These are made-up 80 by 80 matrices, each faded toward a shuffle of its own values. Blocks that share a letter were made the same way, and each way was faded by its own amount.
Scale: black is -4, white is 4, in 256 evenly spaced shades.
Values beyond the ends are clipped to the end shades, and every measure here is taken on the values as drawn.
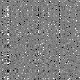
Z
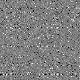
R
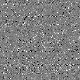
R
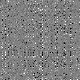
Z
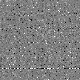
R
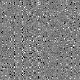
Z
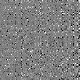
Z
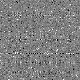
R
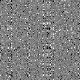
Z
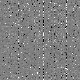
Z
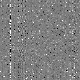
Z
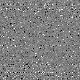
R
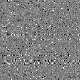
R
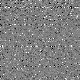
R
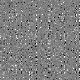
Z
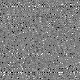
R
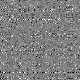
R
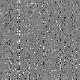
Z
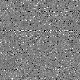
R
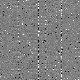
Z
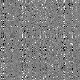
Z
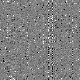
Z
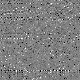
R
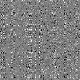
Z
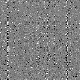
Z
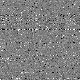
R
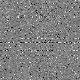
R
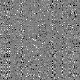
Z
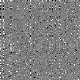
Z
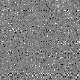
R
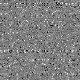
R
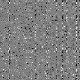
Z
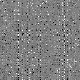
Z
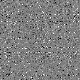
R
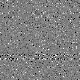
R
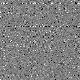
R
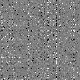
Z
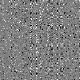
Z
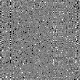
Z
